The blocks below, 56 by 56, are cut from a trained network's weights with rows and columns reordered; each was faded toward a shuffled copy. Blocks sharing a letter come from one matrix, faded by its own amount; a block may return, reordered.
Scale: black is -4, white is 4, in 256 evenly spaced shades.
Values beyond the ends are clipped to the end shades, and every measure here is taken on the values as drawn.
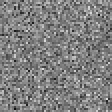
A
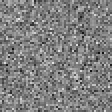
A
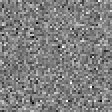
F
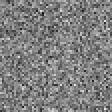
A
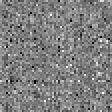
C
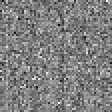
C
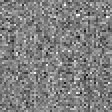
C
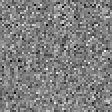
F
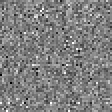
F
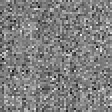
C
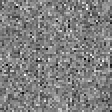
C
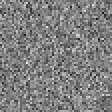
A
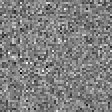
A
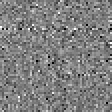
F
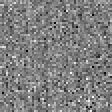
C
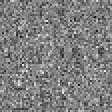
A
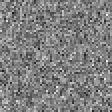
A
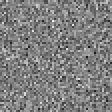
A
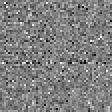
F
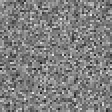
A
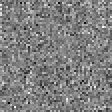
C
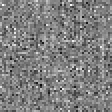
C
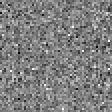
C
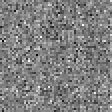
C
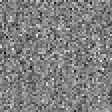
C
